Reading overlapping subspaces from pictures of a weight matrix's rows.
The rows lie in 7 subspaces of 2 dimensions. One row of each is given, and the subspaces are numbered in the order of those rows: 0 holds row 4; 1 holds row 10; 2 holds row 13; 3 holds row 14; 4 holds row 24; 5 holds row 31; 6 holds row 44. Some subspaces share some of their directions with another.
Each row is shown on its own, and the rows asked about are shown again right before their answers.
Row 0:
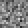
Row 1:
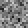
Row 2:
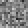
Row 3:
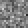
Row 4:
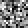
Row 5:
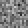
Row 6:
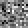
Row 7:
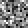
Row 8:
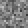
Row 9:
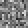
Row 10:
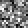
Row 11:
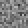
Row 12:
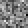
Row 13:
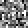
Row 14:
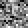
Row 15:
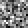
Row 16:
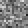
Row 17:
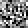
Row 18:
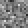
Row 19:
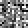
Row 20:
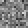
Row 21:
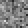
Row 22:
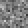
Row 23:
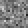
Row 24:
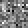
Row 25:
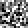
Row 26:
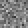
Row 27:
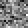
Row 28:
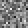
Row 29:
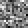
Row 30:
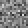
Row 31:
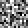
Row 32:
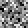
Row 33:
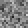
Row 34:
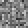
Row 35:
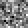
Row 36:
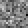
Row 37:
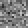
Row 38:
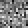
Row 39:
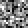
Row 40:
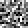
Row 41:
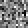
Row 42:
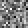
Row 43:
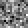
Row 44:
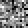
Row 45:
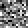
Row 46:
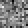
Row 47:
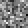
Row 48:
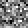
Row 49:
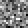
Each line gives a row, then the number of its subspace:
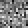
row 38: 6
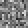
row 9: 2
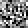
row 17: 6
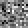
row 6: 4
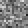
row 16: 3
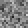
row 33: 1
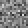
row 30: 5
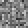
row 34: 2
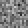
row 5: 5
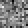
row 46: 6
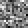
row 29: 3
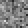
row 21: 6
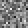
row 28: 0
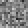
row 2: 2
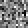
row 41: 2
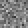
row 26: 0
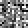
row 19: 4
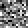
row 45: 5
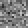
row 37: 5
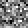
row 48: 1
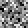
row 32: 1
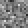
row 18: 0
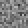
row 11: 5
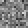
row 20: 2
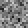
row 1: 1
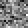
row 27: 3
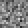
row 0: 3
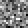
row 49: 4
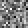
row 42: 0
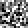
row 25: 3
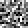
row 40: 3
